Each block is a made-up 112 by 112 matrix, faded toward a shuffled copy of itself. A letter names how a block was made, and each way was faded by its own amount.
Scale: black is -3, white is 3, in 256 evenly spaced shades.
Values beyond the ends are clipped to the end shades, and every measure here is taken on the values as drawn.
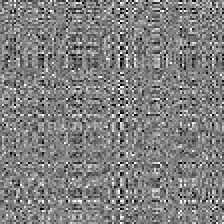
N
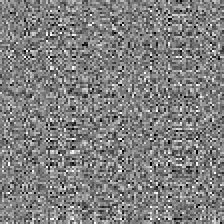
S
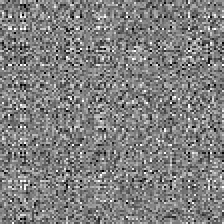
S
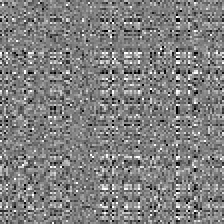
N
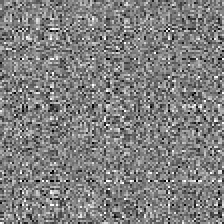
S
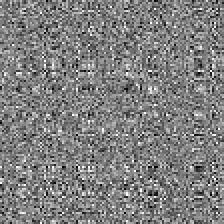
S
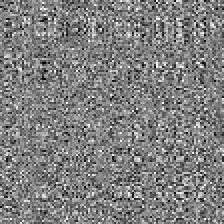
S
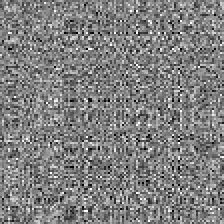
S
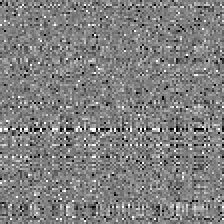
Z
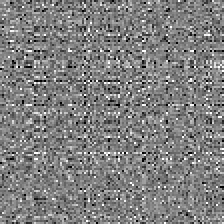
Z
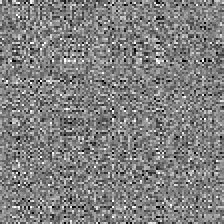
S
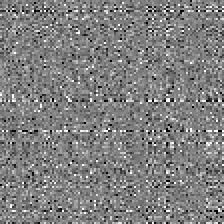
Z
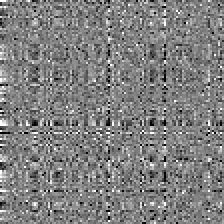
N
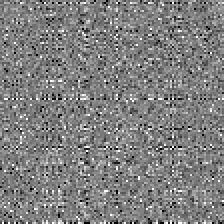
Z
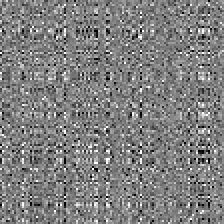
N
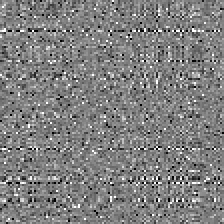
Z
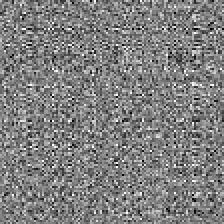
S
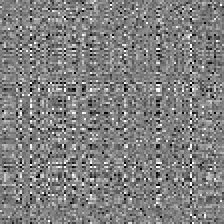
N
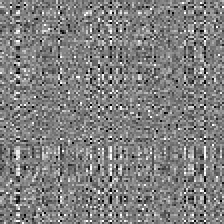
N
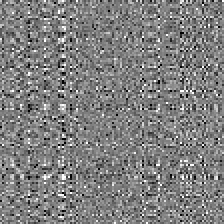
N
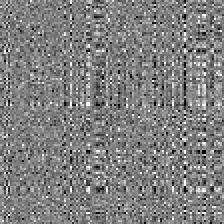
N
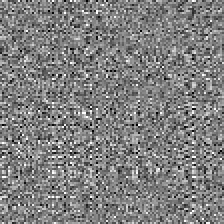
S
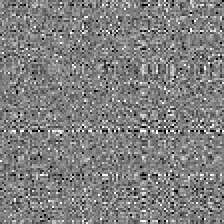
Z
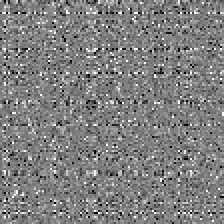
Z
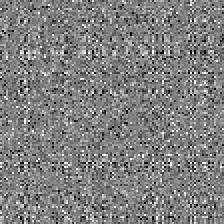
Z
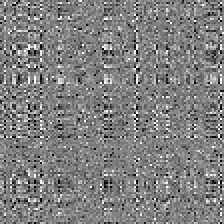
N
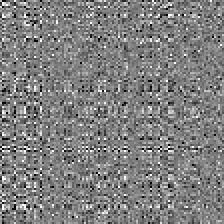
N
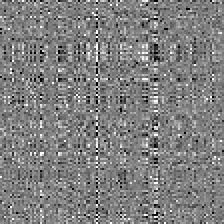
N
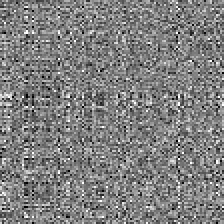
S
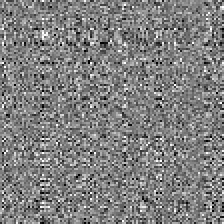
S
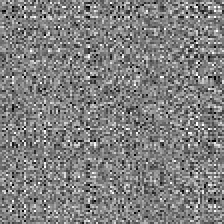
S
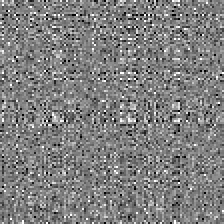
Z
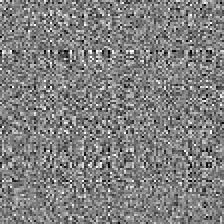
S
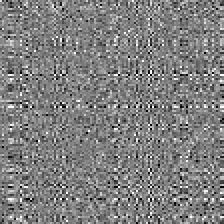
N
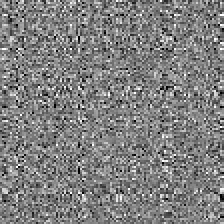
S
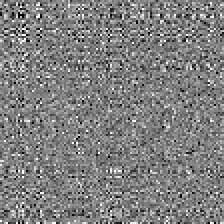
Z
